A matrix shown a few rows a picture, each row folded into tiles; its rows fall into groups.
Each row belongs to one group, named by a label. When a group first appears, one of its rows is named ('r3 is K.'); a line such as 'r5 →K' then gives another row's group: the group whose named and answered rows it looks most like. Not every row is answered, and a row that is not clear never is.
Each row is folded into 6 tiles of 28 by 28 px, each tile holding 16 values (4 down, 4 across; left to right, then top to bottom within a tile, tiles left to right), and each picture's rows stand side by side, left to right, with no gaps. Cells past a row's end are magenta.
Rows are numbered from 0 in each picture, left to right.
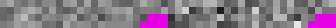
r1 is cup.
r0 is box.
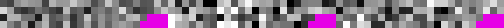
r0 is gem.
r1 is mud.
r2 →box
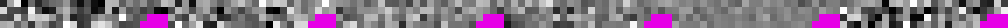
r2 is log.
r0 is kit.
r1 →box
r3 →cup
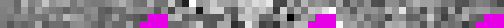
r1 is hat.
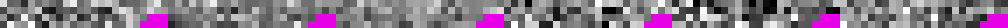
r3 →box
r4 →kit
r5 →mud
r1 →cup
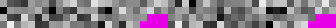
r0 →box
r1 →box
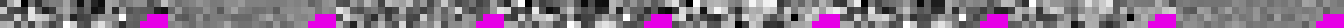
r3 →kit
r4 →hat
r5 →kit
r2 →gem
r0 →kit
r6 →hat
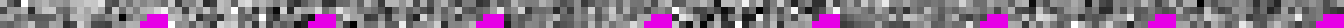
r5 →cup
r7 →kit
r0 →hat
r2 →gem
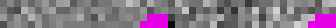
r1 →cup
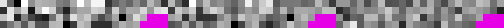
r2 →log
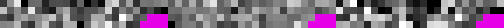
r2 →kit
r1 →cup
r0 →kit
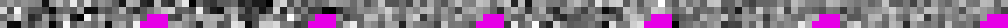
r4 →cup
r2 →log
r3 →box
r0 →gem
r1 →kit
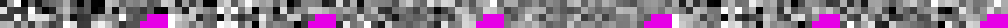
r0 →kit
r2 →box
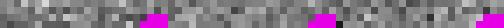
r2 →cup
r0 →cup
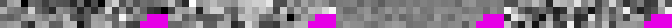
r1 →hat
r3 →gem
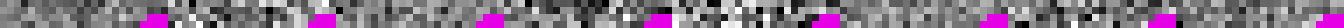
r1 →box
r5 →log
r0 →kit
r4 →mud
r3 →kit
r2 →box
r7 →cup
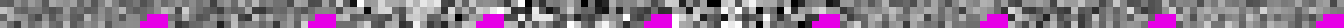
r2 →hat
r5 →log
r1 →gem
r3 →kit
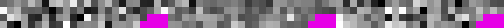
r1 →kit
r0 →gem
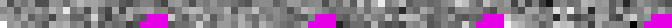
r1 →log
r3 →mud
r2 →cup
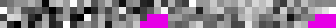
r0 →gem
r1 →hat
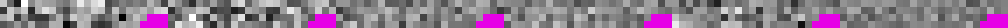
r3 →log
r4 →mud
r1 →box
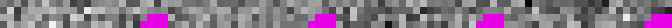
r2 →gem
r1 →log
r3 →kit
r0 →log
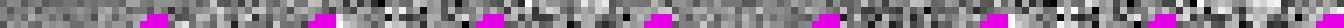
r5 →gem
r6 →mud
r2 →mud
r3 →hat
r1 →log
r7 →hat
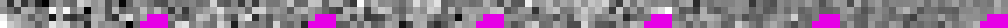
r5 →box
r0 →mud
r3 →hat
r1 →log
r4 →kit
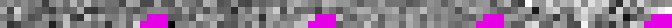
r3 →hat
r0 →gem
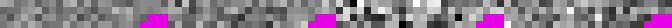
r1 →box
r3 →mud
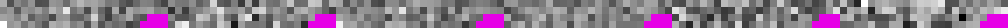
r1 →log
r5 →hat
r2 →mud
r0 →mud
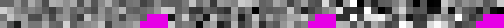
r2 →kit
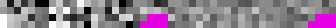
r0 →mud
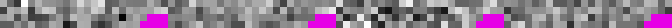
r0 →hat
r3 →log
